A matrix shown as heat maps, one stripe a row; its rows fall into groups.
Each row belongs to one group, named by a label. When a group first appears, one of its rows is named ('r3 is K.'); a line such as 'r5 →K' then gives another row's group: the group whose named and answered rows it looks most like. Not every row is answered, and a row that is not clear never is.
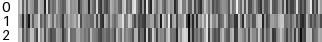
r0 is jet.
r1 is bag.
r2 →jet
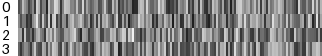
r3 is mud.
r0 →mud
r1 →mud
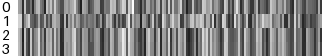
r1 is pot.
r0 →bag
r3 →bag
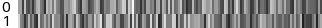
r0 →bag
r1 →pot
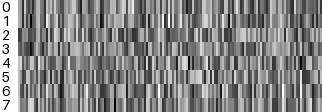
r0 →bag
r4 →jet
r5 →pot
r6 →bag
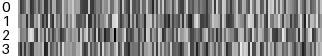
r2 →jet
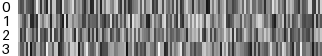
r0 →mud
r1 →pot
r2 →pot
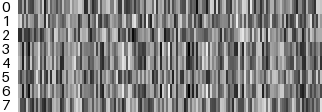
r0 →mud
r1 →jet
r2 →mud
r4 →bag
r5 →mud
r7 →pot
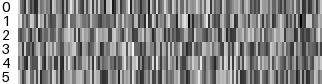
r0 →pot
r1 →jet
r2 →mud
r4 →pot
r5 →pot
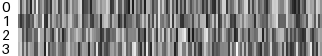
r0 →mud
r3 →jet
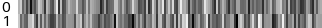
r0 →jet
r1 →jet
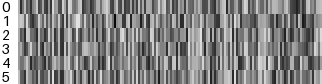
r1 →pot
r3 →pot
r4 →pot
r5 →pot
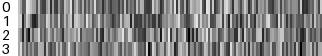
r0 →pot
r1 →pot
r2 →bag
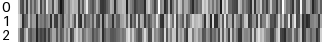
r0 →bag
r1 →pot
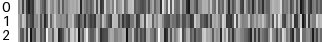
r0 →bag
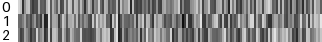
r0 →pot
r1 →mud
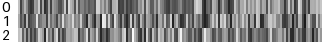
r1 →mud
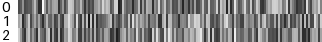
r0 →mud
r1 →pot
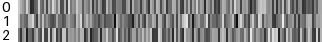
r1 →jet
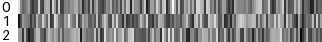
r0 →pot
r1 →mud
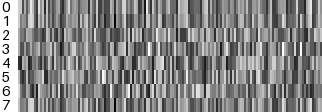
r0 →jet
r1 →jet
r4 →mud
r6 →pot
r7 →jet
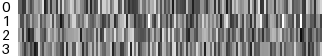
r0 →mud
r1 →bag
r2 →bag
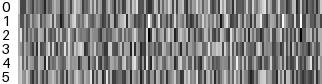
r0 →pot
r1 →bag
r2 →jet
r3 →pot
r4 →jet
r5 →pot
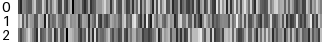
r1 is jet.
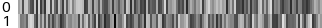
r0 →pot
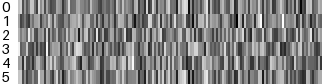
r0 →jet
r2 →jet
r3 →pot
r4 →bag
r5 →jet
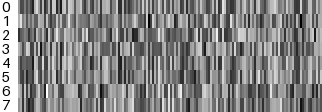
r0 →mud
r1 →jet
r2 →mud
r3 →pot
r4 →mud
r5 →mud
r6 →bag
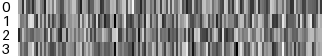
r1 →jet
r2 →mud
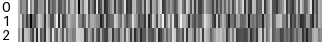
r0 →jet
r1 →jet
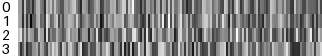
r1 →bag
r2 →jet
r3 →mud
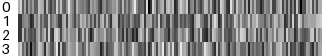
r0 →jet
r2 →mud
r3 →jet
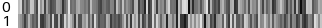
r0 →jet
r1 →pot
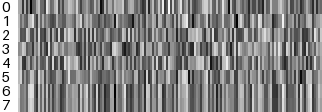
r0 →bag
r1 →jet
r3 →mud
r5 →jet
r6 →jet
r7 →jet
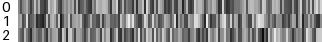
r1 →pot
